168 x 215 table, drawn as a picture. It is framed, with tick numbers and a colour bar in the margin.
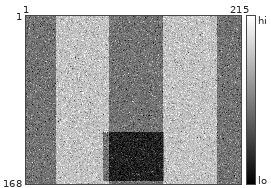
Stripes running up and down repeat 2 times from left to right. The bottom middle is the ninth with the lowest average. An odd patch, lower than its surroundings, sits in the bottom middle.
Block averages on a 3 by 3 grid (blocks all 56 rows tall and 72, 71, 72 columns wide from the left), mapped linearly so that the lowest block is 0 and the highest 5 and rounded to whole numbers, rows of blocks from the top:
535 / 535 / 505
